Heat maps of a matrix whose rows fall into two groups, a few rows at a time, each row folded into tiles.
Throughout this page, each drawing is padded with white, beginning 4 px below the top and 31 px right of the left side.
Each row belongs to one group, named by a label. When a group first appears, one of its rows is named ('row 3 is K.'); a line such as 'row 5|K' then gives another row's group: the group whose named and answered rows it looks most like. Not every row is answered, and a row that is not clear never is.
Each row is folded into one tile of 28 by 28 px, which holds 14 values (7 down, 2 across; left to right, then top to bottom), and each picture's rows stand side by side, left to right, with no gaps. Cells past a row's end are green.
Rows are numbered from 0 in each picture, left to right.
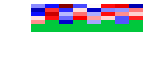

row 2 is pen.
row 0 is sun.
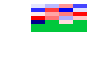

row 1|sun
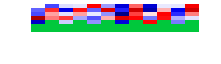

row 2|sun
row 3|pen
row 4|sun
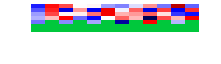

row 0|pen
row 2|sun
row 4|sun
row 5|sun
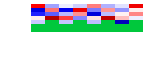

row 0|sun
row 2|sun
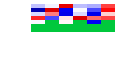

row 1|sun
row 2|pen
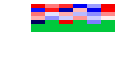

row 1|sun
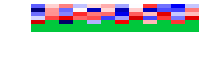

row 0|sun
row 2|pen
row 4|sun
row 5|sun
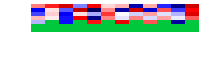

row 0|pen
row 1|sun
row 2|sun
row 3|sun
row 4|sun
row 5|pen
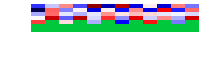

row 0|sun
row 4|sun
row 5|sun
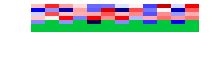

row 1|pen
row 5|pen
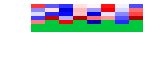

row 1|sun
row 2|pen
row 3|sun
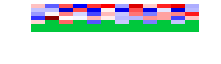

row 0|sun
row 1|sun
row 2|pen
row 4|pen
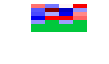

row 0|sun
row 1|pen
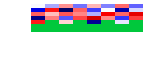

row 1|sun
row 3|sun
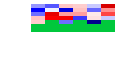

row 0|sun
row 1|pen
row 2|pen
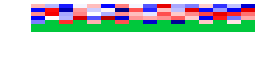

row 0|sun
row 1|sun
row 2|sun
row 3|sun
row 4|pen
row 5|pen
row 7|sun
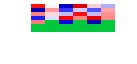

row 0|sun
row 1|pen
